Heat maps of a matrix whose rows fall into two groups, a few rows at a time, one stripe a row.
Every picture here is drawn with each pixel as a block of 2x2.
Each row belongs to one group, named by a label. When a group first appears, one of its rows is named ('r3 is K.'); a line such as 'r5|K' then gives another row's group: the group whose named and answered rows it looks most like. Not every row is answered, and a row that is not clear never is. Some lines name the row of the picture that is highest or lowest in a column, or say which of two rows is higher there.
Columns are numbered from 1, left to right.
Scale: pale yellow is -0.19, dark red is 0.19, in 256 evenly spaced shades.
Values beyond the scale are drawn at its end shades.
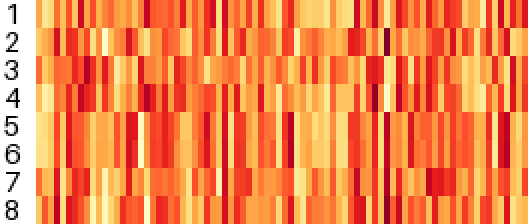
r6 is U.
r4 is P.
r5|U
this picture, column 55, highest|8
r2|U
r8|U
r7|U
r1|P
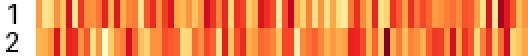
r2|U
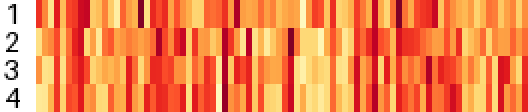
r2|P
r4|P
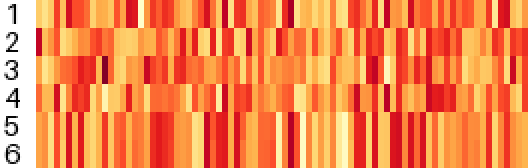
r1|U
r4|U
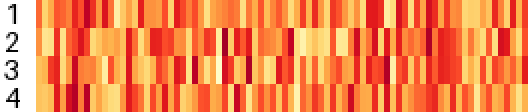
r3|P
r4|U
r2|U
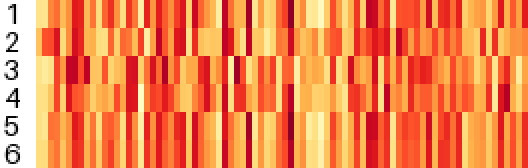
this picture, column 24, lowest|4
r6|P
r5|P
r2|P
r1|P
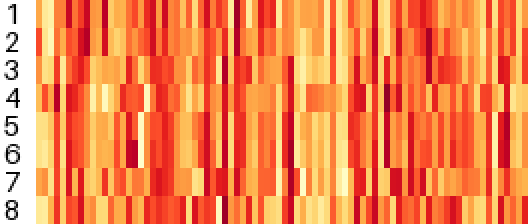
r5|U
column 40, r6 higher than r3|Yes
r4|U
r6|U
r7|U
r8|P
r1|U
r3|U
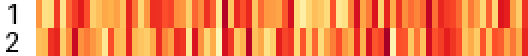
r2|P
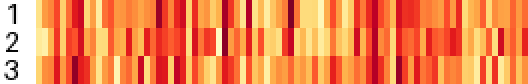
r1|P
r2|P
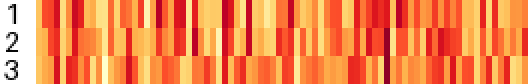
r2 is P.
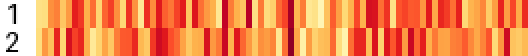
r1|P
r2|U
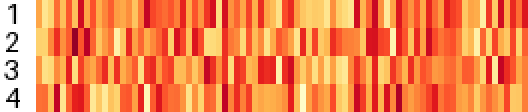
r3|U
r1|P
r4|U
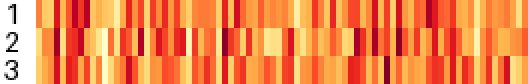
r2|P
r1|U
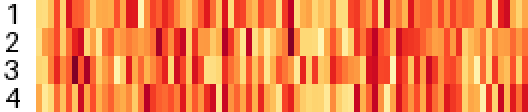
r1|U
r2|P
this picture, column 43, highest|2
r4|P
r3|P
